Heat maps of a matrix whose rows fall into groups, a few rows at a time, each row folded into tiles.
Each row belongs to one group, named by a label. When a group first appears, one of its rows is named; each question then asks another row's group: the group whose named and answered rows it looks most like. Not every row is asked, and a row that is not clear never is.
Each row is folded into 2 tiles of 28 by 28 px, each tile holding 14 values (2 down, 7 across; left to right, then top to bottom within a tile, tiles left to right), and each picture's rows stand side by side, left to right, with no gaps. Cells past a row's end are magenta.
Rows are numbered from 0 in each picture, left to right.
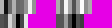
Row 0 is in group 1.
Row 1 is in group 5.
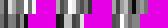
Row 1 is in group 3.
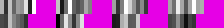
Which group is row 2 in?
3
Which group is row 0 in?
5
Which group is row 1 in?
1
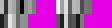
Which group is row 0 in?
1
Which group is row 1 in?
5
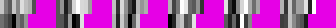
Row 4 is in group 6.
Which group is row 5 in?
5
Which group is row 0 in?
6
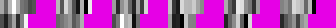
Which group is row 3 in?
6
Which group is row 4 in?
3
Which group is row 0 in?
3
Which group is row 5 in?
3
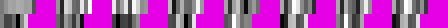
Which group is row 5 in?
3
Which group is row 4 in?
1
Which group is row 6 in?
1
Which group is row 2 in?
6
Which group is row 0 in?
3
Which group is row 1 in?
5
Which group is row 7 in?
3
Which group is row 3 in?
1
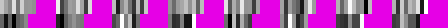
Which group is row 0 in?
6
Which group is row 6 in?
3
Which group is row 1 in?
6
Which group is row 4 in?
5
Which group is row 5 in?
1
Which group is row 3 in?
3
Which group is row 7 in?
5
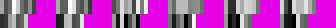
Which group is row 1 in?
3
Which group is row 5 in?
6
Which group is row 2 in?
5
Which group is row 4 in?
6
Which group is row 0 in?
3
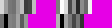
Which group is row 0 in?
6
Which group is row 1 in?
5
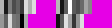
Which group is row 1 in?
1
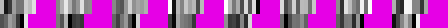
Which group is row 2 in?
3
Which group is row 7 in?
3
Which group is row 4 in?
6
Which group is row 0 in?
1
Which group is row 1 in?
5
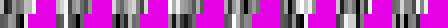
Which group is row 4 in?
1
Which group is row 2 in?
6
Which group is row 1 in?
5
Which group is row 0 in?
1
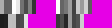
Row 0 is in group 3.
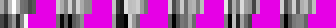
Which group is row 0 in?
3
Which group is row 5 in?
6
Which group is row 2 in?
6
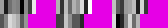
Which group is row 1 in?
5
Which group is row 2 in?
6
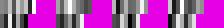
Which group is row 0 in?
5
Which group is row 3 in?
1
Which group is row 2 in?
1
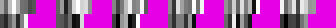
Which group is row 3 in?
5
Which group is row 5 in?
6
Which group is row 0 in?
3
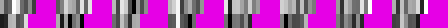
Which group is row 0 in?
3
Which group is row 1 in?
5
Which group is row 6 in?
5
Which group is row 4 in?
5
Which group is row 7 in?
5
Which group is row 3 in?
5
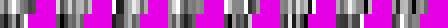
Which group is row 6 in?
3
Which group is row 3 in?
5
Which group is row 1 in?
6
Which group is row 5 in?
5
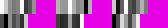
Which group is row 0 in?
6
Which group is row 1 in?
3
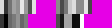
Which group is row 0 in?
6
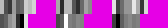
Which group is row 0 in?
1
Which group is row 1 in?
1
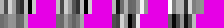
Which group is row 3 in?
6
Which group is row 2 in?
1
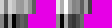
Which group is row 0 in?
5
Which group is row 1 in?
5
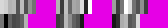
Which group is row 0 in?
6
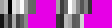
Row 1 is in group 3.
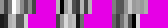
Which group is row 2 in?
3
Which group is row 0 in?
3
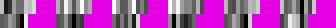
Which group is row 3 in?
5
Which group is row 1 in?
5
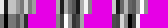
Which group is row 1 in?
1
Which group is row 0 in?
5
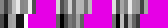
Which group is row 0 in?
3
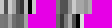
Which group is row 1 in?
3
